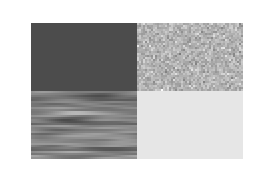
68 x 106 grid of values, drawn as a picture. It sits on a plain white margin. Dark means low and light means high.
The table splits into 2 rows of 2 panels. Panel 1,1: low, flat. Panel 1,2: high, fine-grained. Panel 2,1: middling, streaked across. Panel 2,2: very high, flat.
